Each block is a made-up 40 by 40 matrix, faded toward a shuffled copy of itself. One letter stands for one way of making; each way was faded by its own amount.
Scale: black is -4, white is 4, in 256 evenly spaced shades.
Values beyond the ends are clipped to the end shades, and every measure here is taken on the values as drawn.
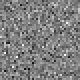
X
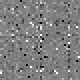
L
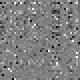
L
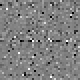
L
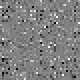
L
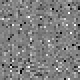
L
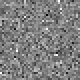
X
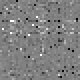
L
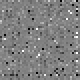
L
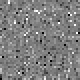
L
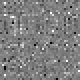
L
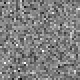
X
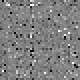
L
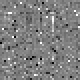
L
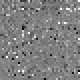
L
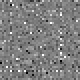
L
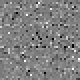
L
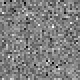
X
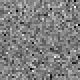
X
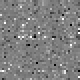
L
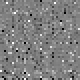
L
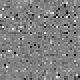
L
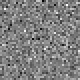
X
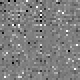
L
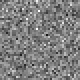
X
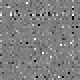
L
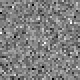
X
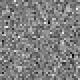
X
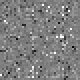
L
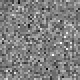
X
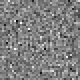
X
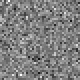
X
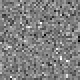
X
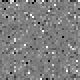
L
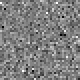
X
